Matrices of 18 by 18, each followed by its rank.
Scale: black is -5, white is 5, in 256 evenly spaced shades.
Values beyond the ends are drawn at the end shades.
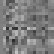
three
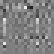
three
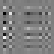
one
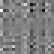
three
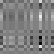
one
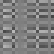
one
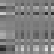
one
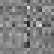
three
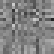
three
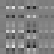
one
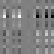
one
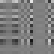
one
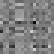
three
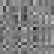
three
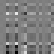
one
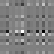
one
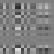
one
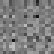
three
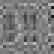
three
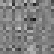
three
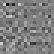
three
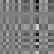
one
